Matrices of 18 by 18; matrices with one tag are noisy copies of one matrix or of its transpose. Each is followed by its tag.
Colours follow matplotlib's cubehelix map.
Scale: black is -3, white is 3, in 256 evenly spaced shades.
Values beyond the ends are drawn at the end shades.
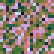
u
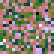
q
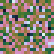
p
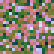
q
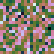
u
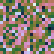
u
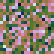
u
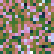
q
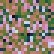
p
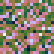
u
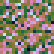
u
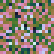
p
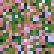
q
